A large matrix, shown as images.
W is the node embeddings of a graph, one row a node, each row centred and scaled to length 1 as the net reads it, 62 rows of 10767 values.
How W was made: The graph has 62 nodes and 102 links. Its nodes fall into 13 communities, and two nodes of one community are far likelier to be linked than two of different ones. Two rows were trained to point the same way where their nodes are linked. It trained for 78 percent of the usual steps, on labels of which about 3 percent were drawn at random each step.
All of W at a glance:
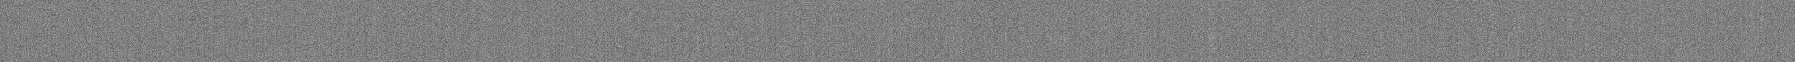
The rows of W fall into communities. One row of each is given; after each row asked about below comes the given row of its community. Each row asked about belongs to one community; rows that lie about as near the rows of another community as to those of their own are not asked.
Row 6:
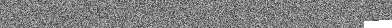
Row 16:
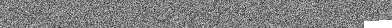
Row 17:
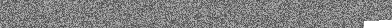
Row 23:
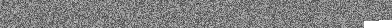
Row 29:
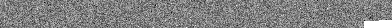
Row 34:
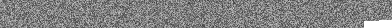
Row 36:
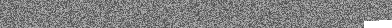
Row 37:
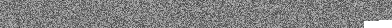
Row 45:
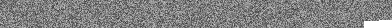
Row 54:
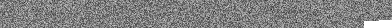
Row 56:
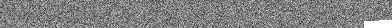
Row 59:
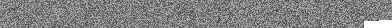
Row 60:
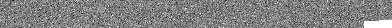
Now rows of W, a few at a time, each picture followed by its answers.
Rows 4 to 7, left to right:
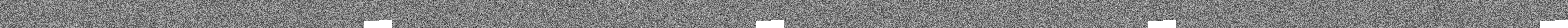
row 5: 17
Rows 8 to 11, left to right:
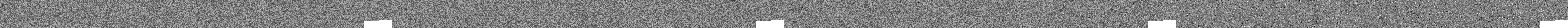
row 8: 56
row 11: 6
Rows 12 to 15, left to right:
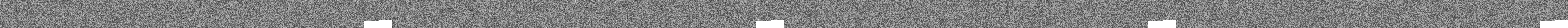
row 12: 59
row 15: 54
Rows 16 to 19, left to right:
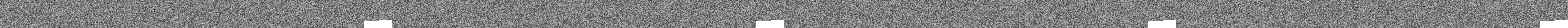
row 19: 60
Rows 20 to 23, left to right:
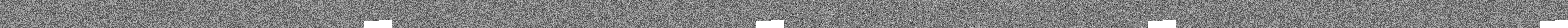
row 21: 17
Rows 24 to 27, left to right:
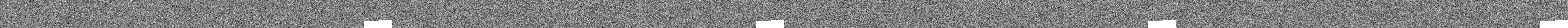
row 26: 54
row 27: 23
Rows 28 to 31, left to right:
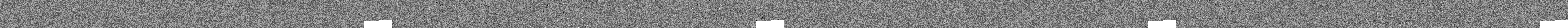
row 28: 56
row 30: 23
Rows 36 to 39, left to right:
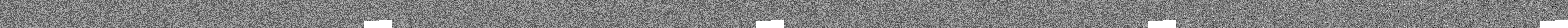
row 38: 29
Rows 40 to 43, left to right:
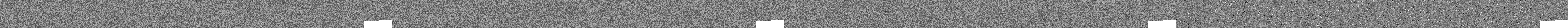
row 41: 59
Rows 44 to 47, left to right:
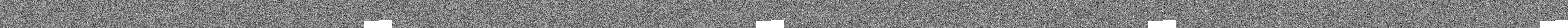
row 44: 29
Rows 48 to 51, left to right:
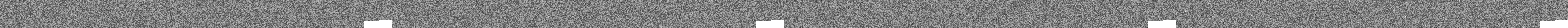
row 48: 37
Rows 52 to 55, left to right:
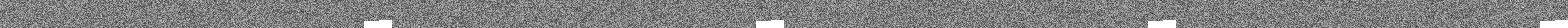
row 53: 16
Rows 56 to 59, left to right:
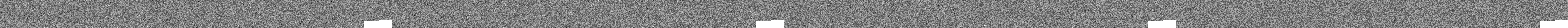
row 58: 36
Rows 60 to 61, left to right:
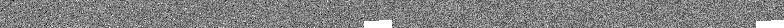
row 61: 45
